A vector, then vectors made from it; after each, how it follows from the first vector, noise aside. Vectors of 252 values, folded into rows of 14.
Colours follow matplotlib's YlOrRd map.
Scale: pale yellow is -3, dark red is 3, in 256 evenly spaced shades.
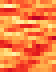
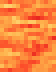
shrunk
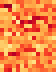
sign-scrambled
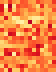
sign-scrambled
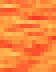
shrunk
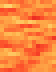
shrunk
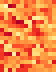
sign-scrambled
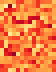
sign-scrambled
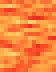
shrunk
